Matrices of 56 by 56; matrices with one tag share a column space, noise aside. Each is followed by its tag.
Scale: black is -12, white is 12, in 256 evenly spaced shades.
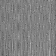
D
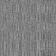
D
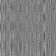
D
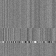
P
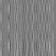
D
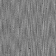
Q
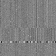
P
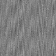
Q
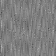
Q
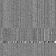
P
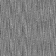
Q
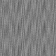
Q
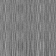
D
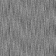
Q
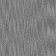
Q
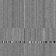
P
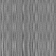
D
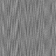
Q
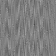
Q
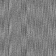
Q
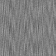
Q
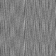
Q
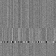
P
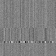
P
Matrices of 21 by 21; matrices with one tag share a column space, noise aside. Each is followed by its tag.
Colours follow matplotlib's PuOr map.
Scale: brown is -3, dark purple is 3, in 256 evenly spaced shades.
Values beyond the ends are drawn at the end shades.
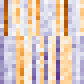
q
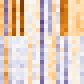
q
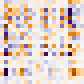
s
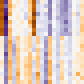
q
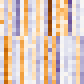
q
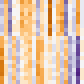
q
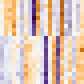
q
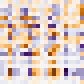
s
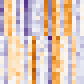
q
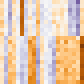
q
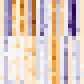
q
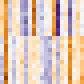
q
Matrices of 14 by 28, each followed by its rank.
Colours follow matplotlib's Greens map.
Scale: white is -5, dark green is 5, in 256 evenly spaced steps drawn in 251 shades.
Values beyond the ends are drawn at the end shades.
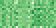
three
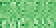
three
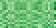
two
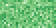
full rank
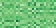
three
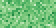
full rank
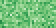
full rank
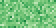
full rank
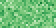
full rank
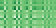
one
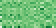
three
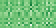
two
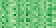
three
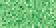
full rank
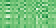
two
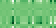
one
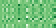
two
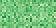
three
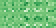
two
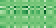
one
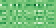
two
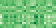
two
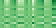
one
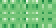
one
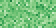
full rank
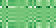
one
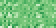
three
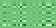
one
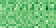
three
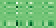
one
